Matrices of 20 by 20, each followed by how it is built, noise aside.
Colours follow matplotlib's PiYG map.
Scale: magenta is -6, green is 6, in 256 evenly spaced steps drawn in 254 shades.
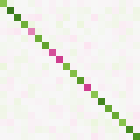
diagonal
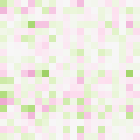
low rank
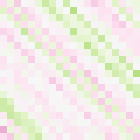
Toeplitz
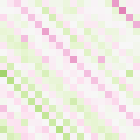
Toeplitz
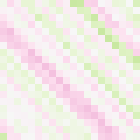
Toeplitz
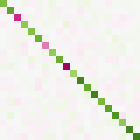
diagonal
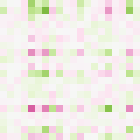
low rank
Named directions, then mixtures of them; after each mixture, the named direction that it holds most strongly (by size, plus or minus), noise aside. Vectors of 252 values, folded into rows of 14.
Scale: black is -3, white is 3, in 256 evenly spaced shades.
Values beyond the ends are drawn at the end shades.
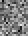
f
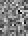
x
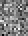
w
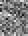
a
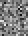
w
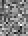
f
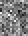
a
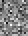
f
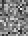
w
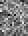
a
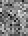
a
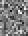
x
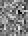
x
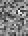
x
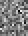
x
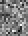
f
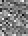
a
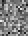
w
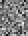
f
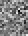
x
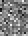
a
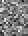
f
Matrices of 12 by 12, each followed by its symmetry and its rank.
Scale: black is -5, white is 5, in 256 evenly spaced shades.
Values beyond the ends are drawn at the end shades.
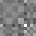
symmetric, rank two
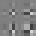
symmetric, rank one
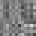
neither, rank two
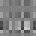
neither, rank one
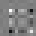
symmetric, rank one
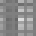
neither, rank one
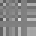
symmetric, rank one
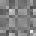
symmetric, rank two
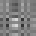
neither, rank one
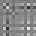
symmetric, rank two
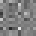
neither, rank two
